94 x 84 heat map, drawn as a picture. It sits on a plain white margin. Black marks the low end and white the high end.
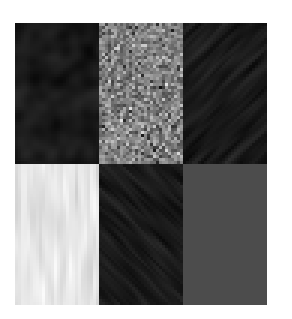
The table splits into 2 rows of 3 panels. Panel 1,1: very low, blotchy, faint in contrast. Panel 1,2: middling, fine-grained, strong in contrast. Panel 1,3: very low, slanting up to the right, faint in contrast. Panel 2,1: very high, streaked downward, faint in contrast. Panel 2,2: very low, slanting down to the right, faint in contrast. Panel 2,3: low, flat.
